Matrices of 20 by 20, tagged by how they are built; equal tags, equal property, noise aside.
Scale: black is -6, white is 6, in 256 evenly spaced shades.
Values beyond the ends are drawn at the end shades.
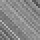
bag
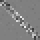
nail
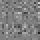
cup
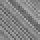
bag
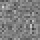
cup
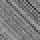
bag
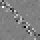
nail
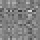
cup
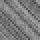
bag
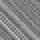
bag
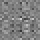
cup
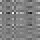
cup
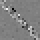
nail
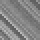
bag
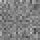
cup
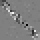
nail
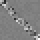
nail
